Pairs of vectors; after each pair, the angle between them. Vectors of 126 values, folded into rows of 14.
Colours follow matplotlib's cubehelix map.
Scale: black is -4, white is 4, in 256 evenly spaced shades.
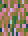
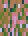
nearly opposite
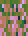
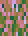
nearly opposite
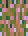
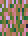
nearly opposite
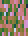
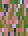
nearly opposite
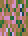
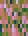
orthogonal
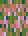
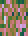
partly aligned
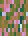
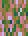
partly opposed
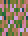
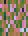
nearly parallel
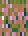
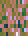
orthogonal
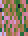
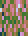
nearly opposite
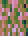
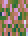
nearly opposite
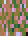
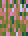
partly aligned
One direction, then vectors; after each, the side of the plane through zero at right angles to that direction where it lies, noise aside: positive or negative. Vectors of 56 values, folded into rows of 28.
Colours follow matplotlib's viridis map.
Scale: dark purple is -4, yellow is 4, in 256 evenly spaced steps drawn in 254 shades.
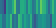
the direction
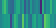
negative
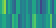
negative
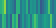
negative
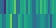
positive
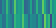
positive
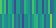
negative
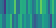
positive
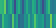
negative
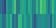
positive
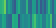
negative
